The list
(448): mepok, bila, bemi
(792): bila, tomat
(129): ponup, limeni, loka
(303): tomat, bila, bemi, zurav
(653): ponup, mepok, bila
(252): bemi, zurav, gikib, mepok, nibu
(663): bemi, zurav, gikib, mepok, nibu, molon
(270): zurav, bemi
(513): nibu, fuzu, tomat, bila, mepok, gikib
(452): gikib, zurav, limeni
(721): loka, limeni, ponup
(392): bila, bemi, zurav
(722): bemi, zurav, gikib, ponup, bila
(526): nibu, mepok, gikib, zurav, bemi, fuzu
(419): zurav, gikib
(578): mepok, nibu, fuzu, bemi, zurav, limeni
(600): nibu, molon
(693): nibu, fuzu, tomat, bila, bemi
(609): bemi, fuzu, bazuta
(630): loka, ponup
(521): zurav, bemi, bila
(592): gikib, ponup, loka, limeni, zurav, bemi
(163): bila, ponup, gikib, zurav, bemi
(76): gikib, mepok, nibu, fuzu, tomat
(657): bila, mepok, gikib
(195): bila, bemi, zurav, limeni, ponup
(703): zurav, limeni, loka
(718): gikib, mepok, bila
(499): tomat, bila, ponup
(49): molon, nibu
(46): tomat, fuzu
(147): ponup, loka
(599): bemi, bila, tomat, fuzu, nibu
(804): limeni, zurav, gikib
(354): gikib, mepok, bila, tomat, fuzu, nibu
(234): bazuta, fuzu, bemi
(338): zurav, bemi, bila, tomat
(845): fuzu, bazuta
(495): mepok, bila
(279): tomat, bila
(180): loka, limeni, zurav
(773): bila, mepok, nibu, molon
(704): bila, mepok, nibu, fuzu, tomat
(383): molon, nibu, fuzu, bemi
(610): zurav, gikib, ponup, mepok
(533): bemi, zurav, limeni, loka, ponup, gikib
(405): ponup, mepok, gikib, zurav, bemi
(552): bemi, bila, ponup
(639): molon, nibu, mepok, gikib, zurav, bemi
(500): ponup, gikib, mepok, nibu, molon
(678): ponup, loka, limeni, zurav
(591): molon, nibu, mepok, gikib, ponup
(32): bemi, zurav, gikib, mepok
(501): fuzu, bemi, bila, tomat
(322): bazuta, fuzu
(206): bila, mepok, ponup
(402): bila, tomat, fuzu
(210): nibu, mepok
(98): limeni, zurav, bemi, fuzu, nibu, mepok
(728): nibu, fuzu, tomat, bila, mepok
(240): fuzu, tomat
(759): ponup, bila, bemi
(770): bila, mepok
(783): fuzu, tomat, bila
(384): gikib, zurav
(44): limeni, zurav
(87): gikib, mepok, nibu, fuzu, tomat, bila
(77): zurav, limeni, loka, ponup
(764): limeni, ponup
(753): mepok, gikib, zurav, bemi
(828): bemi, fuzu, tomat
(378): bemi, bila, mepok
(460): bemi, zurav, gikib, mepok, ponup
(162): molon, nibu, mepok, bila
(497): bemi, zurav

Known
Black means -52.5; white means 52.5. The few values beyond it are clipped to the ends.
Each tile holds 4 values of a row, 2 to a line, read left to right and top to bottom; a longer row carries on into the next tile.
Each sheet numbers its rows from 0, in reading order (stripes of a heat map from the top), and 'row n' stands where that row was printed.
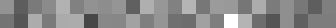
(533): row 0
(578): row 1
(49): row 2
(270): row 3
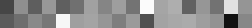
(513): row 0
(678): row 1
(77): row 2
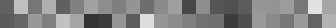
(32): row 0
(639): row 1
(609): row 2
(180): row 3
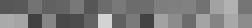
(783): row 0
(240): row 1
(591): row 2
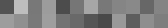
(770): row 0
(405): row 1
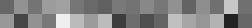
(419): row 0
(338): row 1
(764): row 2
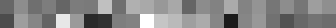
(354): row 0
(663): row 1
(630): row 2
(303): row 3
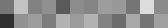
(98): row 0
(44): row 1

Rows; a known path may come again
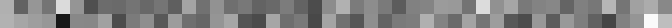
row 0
(77)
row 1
(87)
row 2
(162)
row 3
(46)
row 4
(270)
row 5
(44)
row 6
(405)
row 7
(600)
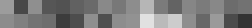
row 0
(609)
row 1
(804)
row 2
(653)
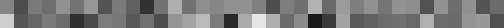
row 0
(722)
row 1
(693)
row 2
(147)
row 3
(499)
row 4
(392)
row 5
(718)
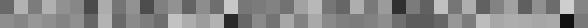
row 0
(610)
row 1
(728)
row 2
(764)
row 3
(591)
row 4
(378)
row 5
(32)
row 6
(721)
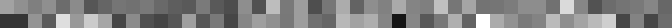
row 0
(639)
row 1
(279)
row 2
(402)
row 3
(770)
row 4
(630)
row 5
(252)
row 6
(452)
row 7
(792)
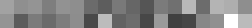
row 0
(497)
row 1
(828)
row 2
(500)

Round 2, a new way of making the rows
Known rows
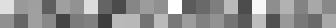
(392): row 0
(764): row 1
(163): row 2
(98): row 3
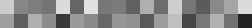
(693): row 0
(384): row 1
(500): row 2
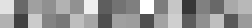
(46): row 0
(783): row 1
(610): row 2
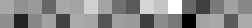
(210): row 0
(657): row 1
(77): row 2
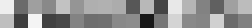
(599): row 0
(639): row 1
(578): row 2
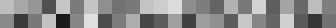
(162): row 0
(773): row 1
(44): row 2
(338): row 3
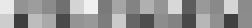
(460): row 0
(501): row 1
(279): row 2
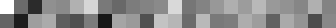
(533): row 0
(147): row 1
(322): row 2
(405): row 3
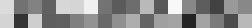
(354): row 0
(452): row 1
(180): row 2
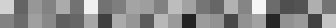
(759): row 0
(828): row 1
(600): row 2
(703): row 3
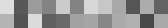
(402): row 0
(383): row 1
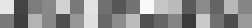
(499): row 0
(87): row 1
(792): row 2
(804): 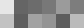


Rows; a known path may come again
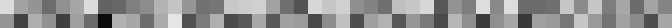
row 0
(497)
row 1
(630)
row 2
(773)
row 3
(657)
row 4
(770)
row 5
(279)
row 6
(240)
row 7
(270)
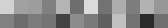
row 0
(526)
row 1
(303)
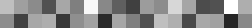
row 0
(49)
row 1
(180)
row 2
(513)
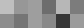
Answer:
(753)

